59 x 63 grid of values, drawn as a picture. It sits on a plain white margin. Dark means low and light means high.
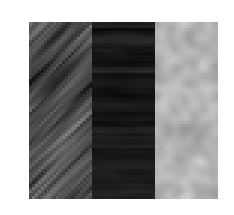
The table splits into one row of 3 panels. Panel 1,1: low, slanting up to the right. Panel 1,2: very low, streaked across, faint in contrast. Panel 1,3: high, blotchy, faint in contrast.
